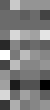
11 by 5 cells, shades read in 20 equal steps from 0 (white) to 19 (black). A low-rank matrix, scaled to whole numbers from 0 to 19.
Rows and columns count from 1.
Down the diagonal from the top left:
12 11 11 7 12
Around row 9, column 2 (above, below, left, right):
11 11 7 13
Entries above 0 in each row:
5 5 5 5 5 4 5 5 5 5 5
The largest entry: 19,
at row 9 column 5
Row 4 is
10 3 6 7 2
